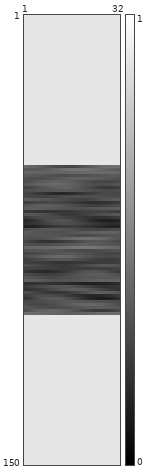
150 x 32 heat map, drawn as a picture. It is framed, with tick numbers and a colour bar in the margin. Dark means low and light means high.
It is made of 3 by 1 panels. Panel 1,1: very high, flat. Panel 2,1: low, streaked across. Panel 3,1: very high, flat.
